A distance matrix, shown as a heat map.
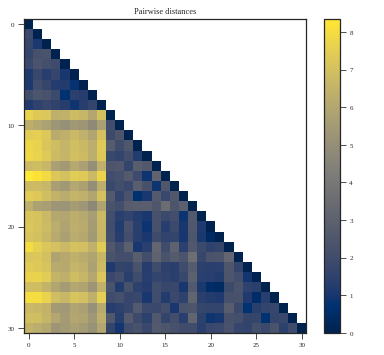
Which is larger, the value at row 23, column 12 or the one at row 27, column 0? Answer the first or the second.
the second
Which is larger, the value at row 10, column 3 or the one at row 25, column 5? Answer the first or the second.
the second
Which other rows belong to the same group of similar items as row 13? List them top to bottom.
9, 10, 11, 12, 14, 15, 16, 17, 18, 19, 20, 21, 22, 23, 24, 25, 26, 27, 28, 29, 30
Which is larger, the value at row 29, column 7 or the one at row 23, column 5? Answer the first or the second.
the second
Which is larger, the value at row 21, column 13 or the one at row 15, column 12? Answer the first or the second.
the second
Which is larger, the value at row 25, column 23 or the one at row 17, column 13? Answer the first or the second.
the first
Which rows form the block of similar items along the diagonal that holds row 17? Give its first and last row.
9 to 30
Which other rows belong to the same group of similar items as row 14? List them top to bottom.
9, 10, 11, 12, 13, 15, 16, 17, 18, 19, 20, 21, 22, 23, 24, 25, 26, 27, 28, 29, 30
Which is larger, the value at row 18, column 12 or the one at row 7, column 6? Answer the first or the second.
the first
